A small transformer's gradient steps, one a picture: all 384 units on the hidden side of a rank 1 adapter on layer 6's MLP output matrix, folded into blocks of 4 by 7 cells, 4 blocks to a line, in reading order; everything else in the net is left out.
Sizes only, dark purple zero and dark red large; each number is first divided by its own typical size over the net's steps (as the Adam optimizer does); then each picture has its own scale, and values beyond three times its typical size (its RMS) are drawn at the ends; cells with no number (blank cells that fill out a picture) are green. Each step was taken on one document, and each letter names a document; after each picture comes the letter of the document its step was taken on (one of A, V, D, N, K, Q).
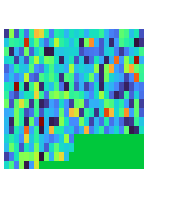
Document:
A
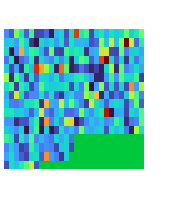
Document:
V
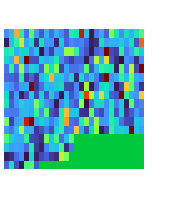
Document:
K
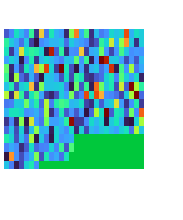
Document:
V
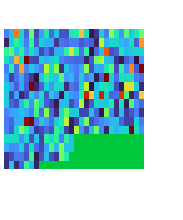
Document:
K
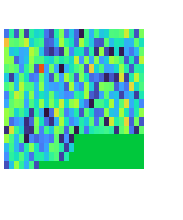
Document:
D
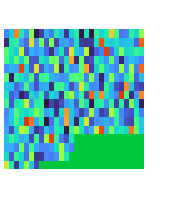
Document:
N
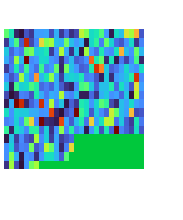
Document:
A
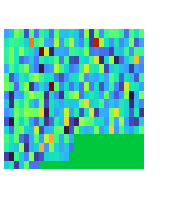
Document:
N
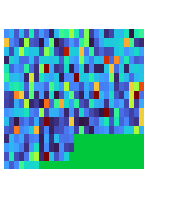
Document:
V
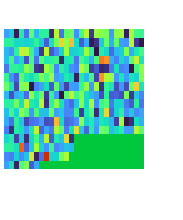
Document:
N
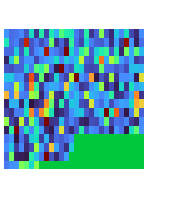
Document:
V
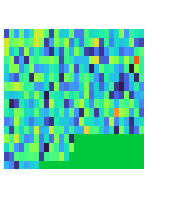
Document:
A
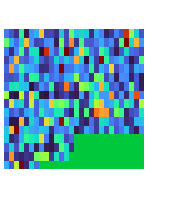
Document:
V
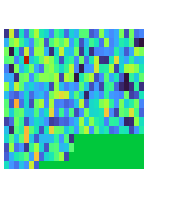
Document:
A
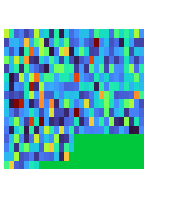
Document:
A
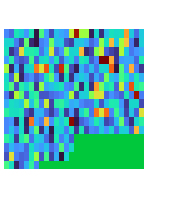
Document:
V
